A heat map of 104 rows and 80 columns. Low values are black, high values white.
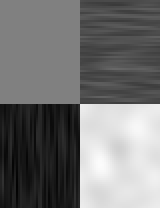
The table splits into 2 rows of 2 panels. Panel 1,1: middling, flat. Panel 1,2: low, streaked across, faint in contrast. Panel 2,1: very low, streaked downward, faint in contrast. Panel 2,2: very high, smooth, faint in contrast.
